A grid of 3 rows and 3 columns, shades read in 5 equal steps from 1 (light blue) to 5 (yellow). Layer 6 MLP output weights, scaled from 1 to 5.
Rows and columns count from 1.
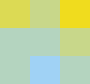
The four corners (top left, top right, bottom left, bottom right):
4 5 2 2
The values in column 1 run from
2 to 4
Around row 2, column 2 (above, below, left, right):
3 1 2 3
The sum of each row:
12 7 5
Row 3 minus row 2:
0 -1 -1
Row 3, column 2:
1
